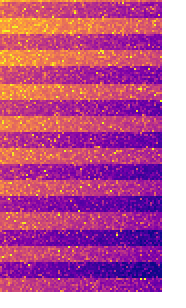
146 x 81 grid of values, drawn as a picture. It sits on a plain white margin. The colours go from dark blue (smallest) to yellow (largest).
Ninth with the lowest average: bottom right. Ninth with the highest average: top left. Slope: up to the top left. Stripes: horizontal, repeating 9 times. Histogram: bell-shaped.
